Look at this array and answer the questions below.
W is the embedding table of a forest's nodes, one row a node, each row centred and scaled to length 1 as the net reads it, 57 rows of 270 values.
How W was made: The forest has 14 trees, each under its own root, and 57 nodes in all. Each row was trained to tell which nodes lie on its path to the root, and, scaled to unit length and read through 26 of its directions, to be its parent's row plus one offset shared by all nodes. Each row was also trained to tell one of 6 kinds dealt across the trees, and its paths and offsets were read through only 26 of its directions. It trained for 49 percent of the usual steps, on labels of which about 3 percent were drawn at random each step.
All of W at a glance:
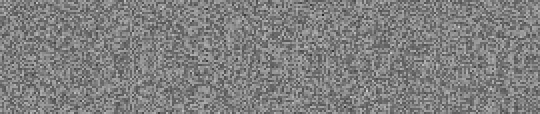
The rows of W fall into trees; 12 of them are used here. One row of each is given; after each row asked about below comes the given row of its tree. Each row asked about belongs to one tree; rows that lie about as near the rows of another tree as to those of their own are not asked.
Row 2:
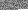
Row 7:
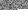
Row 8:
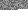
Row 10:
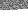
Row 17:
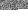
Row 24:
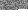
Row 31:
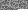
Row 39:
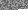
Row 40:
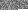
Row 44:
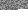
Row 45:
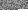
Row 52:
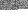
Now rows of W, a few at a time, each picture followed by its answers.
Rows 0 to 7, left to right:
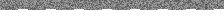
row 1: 45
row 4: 24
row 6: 52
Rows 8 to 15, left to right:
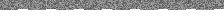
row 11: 45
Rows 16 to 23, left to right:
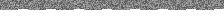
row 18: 44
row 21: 31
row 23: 39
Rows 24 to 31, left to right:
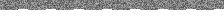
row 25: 10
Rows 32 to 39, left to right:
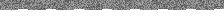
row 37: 2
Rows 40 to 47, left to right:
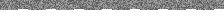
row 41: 52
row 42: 2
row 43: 8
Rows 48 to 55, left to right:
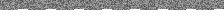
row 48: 52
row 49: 31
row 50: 39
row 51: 31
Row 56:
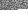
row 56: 45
